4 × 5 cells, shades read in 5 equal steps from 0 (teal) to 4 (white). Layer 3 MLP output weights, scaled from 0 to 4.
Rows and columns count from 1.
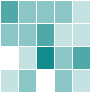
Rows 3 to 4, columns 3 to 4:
0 2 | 4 2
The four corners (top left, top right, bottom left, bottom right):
1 3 3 3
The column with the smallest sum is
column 3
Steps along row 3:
down down up down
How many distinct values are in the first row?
3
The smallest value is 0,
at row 3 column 3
